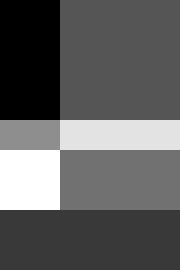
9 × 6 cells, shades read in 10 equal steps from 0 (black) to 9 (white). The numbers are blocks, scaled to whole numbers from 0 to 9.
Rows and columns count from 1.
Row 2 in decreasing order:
3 3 3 3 0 0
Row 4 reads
0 0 3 3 3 3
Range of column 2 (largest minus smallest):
9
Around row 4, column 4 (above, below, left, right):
3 8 3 3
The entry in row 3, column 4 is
3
